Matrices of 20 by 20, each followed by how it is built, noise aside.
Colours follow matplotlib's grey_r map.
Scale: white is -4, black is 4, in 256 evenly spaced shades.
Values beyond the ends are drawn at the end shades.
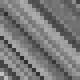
Toeplitz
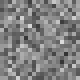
noise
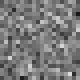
noise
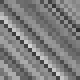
Toeplitz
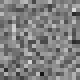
noise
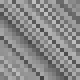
Toeplitz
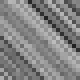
Toeplitz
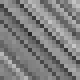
Toeplitz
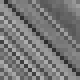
Toeplitz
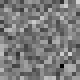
noise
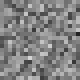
noise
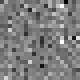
noise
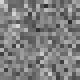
noise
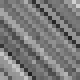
Toeplitz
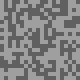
noise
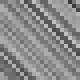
Toeplitz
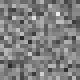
noise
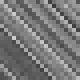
Toeplitz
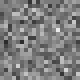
noise
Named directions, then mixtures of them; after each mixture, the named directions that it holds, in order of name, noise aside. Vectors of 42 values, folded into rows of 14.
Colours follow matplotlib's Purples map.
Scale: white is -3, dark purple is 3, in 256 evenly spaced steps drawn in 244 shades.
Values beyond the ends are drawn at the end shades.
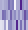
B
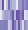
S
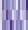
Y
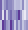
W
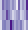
Y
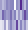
B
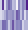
S, Y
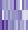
B, W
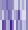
W, Y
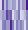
Y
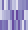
S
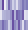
S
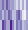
W, Y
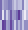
W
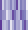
Y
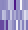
B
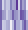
Y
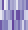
S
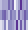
B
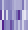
W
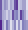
B, Y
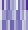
S, Y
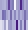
B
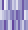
S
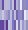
B, S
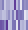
B, S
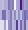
B
